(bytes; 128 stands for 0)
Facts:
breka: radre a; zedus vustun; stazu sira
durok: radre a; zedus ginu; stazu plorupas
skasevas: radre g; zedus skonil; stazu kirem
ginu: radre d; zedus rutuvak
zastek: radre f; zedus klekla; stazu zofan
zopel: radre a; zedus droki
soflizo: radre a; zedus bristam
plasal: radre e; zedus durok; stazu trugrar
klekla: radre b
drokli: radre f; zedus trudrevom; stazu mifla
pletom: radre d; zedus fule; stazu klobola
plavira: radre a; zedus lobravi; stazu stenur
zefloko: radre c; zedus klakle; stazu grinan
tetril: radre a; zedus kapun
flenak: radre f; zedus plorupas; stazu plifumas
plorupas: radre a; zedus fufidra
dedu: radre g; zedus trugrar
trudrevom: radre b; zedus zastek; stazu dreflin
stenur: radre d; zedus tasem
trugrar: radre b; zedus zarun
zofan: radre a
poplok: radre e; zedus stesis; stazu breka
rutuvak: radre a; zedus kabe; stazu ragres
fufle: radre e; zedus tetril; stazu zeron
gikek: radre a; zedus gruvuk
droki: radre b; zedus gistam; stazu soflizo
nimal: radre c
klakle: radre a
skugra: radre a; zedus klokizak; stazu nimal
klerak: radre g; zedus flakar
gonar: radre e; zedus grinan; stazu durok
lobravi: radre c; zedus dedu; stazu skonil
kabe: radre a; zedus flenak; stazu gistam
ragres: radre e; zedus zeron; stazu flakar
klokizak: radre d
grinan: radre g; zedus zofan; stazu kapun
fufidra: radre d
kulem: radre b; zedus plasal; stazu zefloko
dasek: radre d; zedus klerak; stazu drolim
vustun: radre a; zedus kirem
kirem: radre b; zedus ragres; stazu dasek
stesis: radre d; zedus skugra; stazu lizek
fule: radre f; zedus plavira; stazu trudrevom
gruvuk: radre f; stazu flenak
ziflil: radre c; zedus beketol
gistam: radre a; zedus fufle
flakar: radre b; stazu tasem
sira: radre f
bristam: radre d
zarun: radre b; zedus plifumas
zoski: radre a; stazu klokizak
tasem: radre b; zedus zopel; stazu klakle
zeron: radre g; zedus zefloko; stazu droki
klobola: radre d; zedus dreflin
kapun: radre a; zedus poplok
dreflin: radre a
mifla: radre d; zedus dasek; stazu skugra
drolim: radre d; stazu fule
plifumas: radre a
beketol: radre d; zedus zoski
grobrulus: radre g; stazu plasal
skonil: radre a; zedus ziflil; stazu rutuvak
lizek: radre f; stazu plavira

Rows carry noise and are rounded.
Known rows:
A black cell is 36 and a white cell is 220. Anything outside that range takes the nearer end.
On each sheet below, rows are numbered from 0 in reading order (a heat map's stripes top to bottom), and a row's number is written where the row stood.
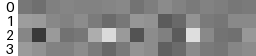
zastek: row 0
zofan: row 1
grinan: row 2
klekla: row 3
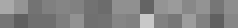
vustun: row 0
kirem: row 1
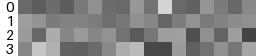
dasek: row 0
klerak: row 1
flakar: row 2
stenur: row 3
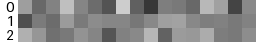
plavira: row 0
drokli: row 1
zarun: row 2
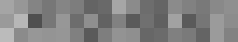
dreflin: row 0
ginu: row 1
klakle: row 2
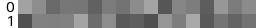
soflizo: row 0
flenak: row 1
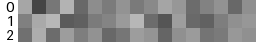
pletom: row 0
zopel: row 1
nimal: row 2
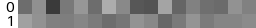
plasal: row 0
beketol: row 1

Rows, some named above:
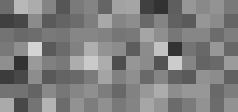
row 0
klokizak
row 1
fufle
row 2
skasevas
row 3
tasem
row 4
zefloko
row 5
fufle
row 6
breka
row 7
pletom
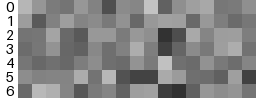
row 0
plifumas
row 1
lobravi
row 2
kapun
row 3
tetril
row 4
trudrevom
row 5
rutuvak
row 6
klokizak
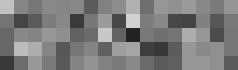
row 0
dedu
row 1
zeron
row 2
lizek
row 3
klokizak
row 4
poplok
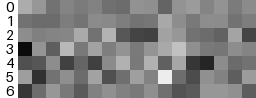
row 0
vustun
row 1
skasevas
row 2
rutuvak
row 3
mifla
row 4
droki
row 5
fule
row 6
poplok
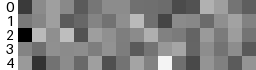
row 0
stesis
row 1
gistam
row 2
skugra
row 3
skonil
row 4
fule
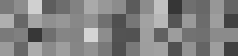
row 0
tasem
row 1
ragres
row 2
kulem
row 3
flakar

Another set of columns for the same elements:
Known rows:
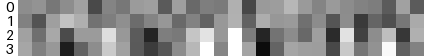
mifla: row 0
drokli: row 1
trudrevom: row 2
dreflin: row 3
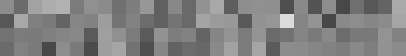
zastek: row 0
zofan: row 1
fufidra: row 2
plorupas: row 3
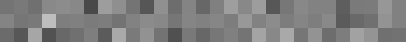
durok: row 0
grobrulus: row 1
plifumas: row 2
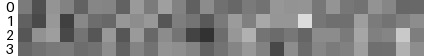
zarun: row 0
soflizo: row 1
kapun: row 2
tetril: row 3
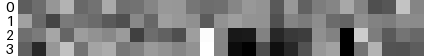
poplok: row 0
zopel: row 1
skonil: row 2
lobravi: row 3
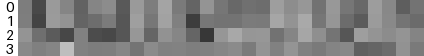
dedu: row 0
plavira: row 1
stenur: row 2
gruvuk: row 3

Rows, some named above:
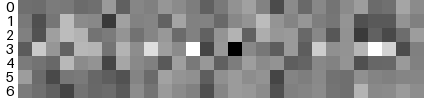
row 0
tetril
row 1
kulem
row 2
drokli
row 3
klakle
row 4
kabe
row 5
zopel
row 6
gistam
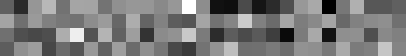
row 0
lobravi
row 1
zefloko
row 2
rutuvak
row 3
kapun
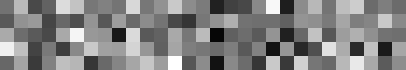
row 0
flakar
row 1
kapun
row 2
ragres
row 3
kirem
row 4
tasem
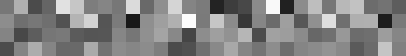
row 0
flakar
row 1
fule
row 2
droki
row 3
skugra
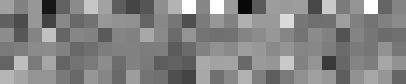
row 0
dreflin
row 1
soflizo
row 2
pletom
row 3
lizek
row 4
grinan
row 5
zeron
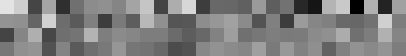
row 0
skasevas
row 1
fufle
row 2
klokizak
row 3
nimal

